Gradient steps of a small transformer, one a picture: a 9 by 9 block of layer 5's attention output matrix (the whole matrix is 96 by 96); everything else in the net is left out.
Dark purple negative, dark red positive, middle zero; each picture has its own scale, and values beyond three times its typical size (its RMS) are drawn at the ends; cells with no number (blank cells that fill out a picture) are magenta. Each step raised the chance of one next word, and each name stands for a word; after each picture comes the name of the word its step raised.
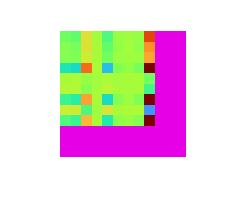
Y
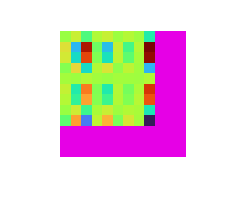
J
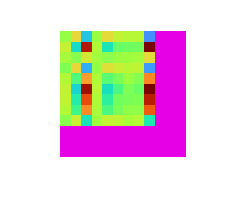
J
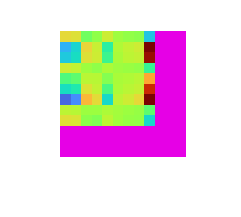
J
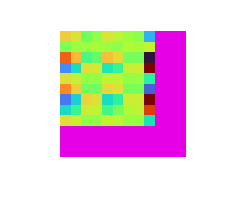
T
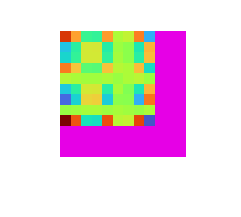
J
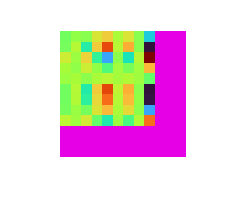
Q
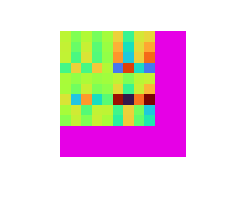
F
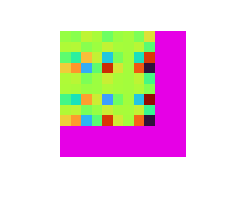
F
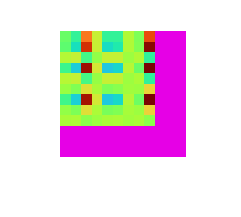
Y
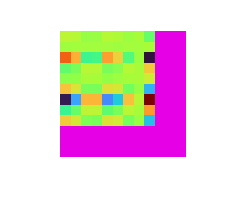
T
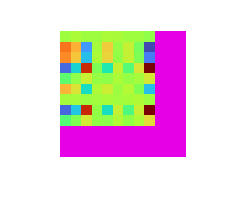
T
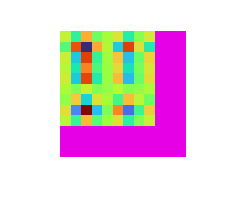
T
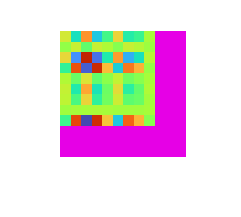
F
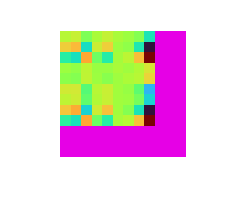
Q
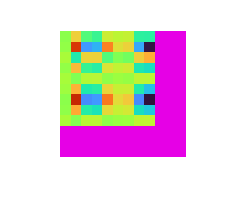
Q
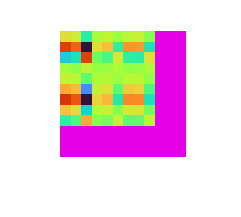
Q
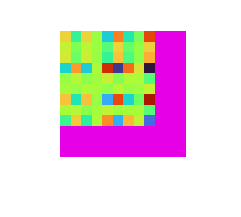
F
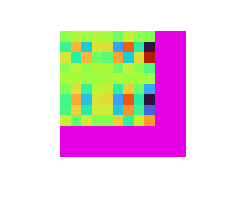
Q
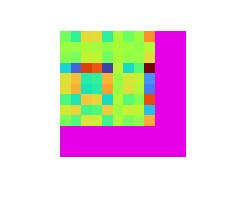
Y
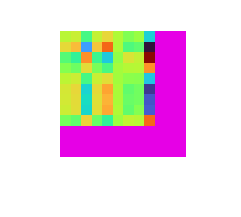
Q
